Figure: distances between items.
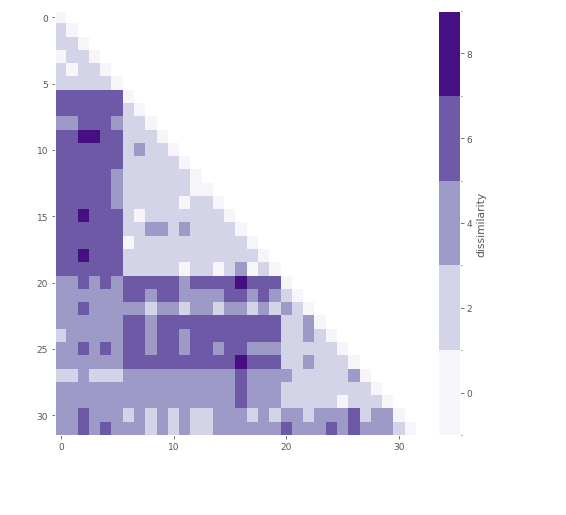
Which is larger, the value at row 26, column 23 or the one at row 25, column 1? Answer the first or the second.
the second
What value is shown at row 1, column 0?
2
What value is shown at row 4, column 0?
2
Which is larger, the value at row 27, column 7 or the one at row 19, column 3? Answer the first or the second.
the second
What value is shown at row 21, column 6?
6
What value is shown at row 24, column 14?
6
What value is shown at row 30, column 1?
4
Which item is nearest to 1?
4
